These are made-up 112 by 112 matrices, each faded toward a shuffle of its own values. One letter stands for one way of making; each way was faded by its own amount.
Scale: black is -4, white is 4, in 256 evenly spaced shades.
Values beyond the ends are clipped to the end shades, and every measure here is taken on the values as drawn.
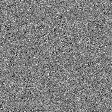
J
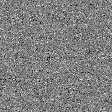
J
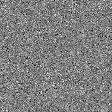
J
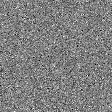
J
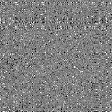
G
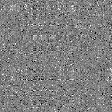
G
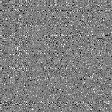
G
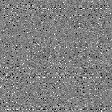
G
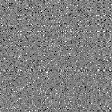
G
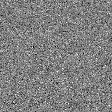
J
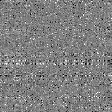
G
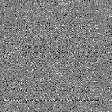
G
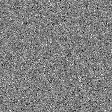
J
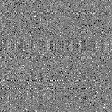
G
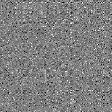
G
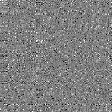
G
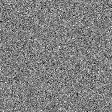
J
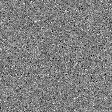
J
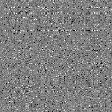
G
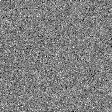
J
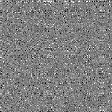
G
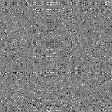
G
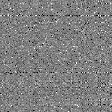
G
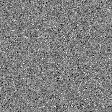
J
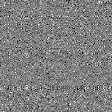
G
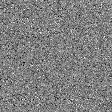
J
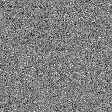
J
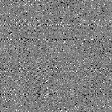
G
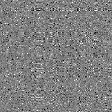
G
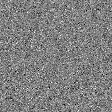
J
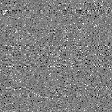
G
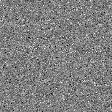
J
